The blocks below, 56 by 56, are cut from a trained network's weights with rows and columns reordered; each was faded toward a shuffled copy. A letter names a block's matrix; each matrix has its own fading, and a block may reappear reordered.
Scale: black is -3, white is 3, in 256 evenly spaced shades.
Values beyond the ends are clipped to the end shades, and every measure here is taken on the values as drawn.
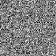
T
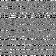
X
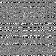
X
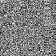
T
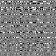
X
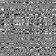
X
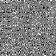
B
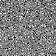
B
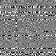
X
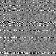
X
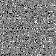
B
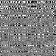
X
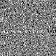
T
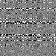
X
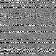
X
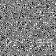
B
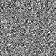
T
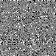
B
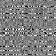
X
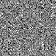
T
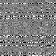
X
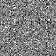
T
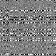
X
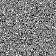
T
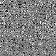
B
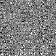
T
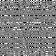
X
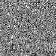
T
